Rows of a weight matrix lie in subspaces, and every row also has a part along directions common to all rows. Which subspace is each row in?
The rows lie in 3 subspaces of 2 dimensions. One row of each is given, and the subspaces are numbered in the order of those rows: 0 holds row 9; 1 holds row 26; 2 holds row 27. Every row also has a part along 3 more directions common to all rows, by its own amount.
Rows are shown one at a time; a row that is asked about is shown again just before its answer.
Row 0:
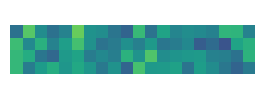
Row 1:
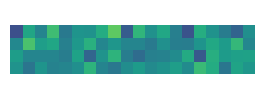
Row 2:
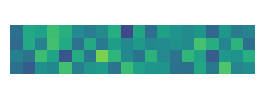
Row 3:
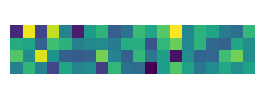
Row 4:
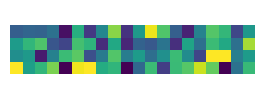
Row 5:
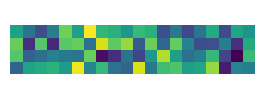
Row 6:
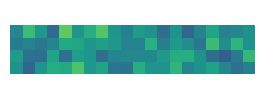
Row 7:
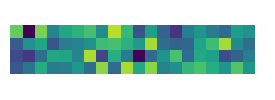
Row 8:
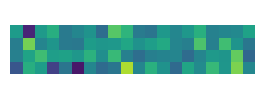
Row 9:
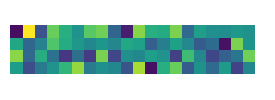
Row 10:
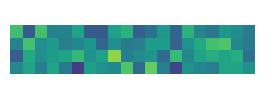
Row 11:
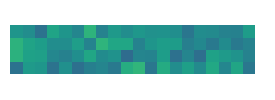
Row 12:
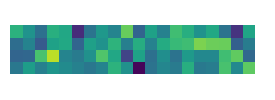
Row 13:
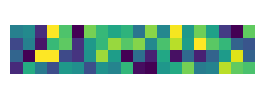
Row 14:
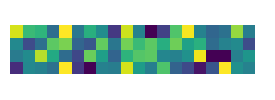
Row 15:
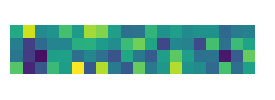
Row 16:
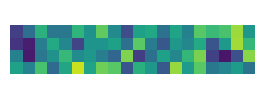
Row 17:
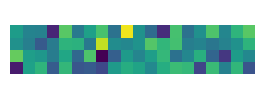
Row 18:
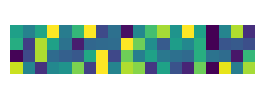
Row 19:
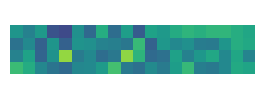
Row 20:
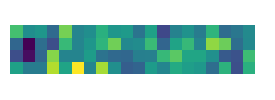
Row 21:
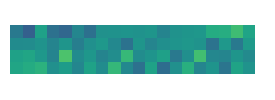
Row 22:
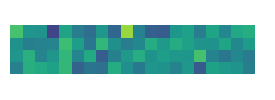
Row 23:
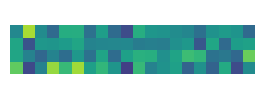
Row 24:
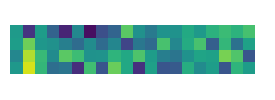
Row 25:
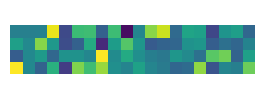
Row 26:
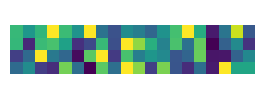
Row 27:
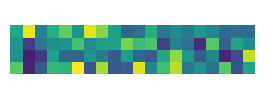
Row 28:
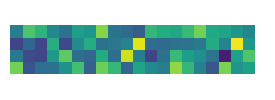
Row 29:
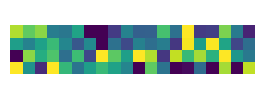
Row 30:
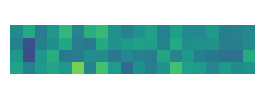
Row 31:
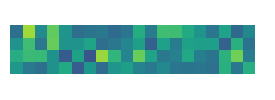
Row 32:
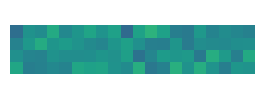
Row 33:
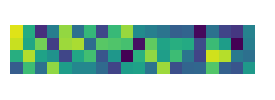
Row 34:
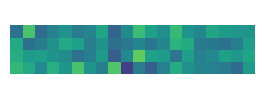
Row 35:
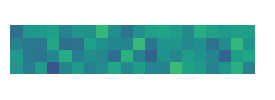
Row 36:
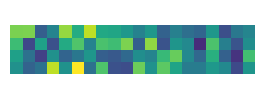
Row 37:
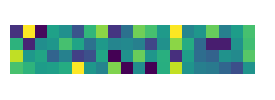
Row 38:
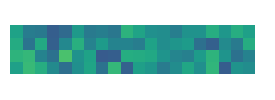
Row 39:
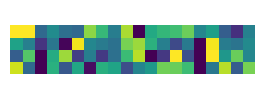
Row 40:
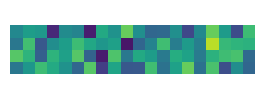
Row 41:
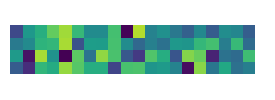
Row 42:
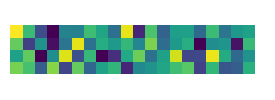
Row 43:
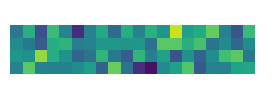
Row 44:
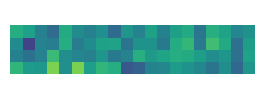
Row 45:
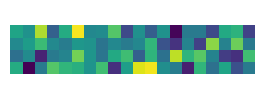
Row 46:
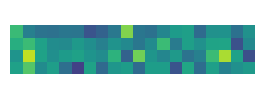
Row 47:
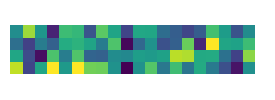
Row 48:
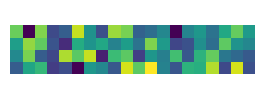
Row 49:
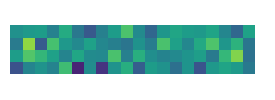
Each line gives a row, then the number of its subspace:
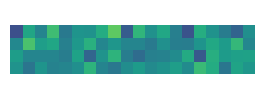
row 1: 1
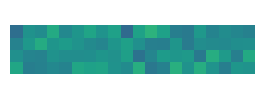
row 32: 1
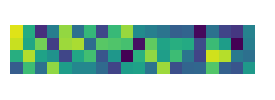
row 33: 2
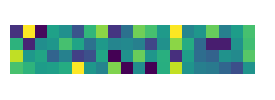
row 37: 0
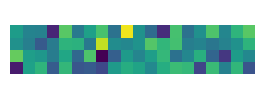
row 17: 1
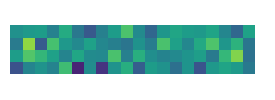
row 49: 1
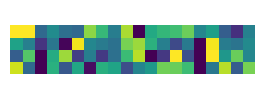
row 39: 2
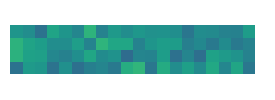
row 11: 2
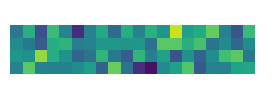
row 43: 0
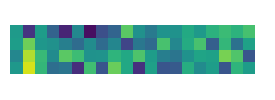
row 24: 2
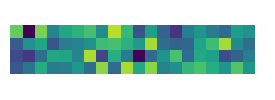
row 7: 0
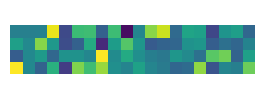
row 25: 1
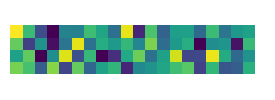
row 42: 2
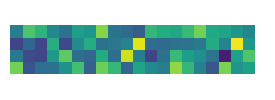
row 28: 2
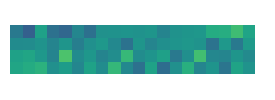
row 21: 2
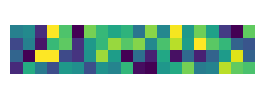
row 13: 0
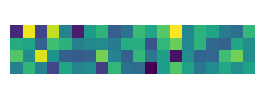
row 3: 0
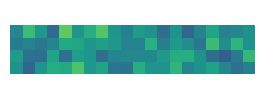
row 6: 1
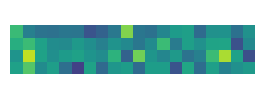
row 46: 2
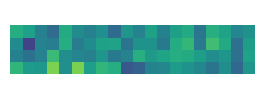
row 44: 0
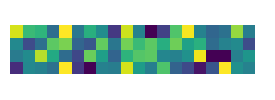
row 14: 1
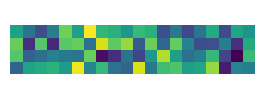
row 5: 2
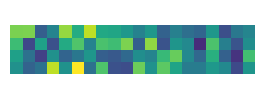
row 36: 2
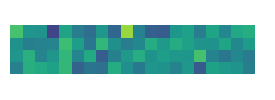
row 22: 1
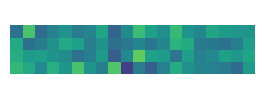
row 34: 0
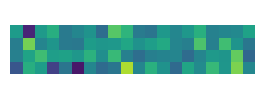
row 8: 0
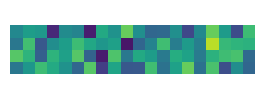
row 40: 1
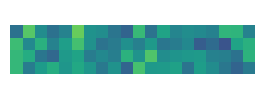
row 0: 0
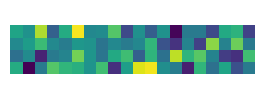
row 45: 0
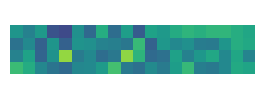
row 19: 2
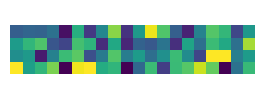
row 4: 1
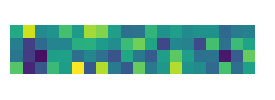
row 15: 2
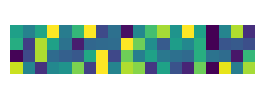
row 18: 1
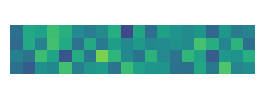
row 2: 2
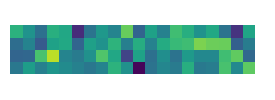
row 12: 0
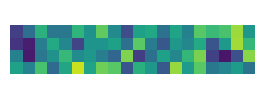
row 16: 2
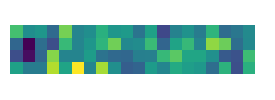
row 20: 0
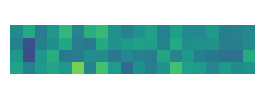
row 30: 0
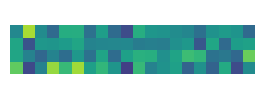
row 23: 0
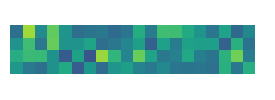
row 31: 0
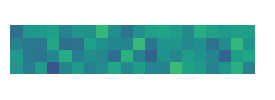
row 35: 2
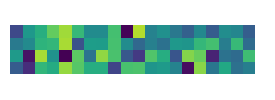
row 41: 2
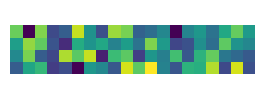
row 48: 0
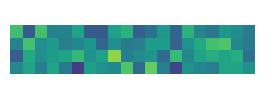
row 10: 0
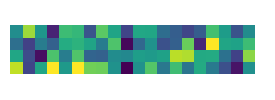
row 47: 1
